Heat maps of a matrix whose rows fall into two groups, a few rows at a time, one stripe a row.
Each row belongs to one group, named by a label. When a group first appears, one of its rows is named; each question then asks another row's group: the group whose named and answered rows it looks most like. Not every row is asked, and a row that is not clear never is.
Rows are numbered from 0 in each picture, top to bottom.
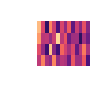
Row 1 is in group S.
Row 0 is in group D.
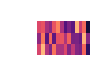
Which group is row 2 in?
S
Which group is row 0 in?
S
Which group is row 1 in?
D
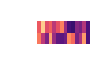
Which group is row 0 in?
S
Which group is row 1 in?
D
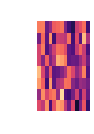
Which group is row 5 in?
D
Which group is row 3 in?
S
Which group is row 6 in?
S
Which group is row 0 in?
S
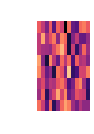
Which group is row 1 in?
S
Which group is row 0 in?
D
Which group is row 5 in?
S
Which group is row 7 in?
D
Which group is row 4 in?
D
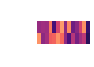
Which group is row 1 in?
S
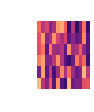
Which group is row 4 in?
D
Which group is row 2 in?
D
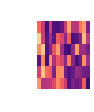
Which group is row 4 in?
S
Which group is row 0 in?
D
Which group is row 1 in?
D
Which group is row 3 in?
D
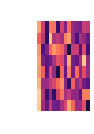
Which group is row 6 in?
D
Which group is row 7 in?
D
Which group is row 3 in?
D
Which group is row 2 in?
S
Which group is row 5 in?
S
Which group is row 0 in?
D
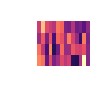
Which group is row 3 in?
D
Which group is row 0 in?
S
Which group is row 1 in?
D
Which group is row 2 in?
D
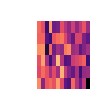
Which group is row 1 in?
S
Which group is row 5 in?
S
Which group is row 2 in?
D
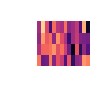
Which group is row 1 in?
S
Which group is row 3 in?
D
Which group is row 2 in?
S
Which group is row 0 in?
S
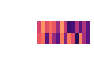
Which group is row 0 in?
S
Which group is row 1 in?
D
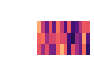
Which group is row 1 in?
S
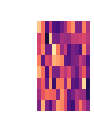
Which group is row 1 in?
D
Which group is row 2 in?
S
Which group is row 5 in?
D
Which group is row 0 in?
D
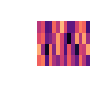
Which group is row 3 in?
D
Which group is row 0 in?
S
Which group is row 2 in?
D
